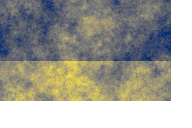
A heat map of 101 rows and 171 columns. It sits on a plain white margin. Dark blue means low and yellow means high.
The ninth with the highest average is the bottom middle. No lone cell stands out from its neighbours. The bottom part is higher, past a seam about 60% of the way down. There are no regular stripes.
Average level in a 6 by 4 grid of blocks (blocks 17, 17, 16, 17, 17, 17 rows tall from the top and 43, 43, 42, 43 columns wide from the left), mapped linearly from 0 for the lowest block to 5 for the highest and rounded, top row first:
1 1 2 2
0 1 3 1
0 2 2 0
2 3 2 1
4 5 3 3
4 5 4 4
